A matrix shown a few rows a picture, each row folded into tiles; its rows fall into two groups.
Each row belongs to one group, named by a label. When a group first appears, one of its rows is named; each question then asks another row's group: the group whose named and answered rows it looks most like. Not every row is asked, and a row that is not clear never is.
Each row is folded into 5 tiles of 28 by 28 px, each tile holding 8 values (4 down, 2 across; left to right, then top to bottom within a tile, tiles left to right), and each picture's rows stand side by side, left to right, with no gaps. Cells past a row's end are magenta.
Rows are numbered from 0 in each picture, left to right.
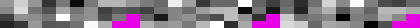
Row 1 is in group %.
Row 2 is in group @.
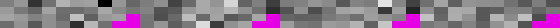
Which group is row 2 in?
%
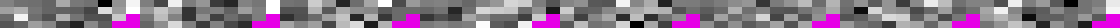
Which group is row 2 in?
%
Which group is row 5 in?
%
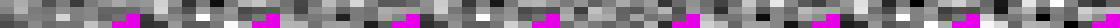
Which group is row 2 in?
@
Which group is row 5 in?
@
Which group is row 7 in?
@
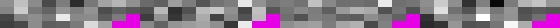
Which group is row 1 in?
%
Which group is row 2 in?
%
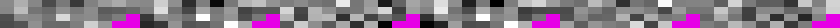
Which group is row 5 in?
%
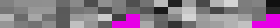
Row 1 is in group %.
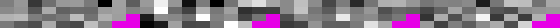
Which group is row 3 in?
%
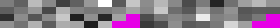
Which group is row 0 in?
%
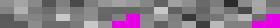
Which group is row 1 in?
%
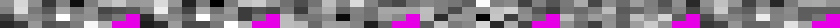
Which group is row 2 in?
@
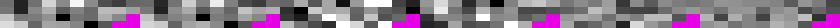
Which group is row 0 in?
@
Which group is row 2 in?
%
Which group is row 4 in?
%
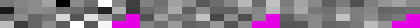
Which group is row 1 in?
%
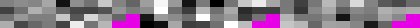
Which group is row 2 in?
@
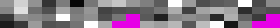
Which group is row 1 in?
%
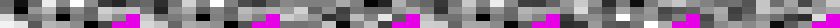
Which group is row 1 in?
@
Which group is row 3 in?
@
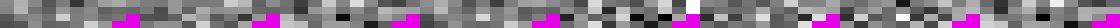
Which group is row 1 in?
%
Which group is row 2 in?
@
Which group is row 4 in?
%
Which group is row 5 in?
%
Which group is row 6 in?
%
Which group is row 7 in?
@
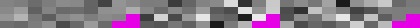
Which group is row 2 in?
%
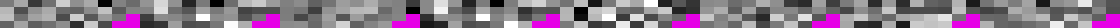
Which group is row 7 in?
%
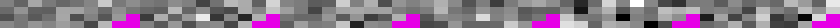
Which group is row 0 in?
%
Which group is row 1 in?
%
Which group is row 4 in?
@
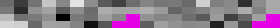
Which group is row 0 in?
@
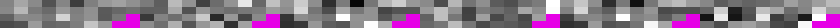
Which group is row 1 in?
%
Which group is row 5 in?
%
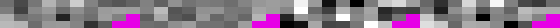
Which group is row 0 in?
@
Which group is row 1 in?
%
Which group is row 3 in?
@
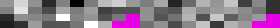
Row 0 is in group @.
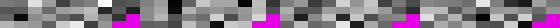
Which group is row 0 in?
%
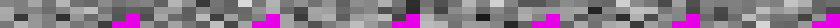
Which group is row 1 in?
%
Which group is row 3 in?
@
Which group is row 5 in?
%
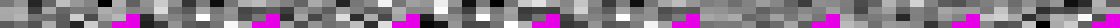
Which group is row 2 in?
%
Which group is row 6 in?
@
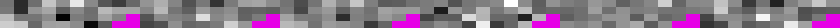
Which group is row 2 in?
@
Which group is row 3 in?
%
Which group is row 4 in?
%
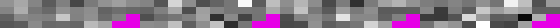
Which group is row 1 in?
%
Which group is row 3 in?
%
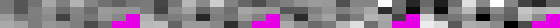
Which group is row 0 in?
@
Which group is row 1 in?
@
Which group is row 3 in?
@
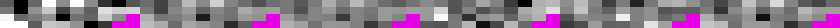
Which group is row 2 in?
@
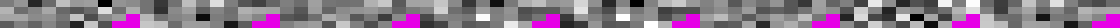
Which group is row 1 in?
@
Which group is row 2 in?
%
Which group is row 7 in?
@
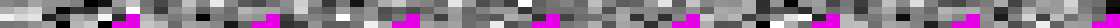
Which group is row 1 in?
@
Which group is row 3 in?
%
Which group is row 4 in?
%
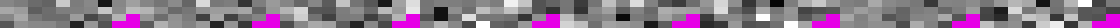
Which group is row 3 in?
%
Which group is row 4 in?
@
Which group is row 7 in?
%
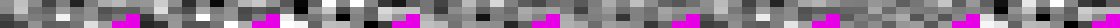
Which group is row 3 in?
@
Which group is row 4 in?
@
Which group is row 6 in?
%
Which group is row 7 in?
@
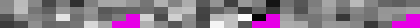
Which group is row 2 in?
@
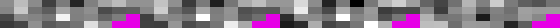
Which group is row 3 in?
@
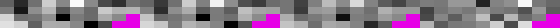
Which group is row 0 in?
@
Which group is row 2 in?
@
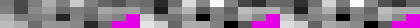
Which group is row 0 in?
@
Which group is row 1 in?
@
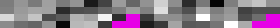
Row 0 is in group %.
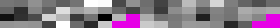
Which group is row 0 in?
%
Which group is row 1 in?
@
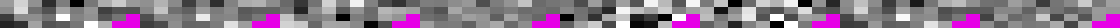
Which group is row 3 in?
%
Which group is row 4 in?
%
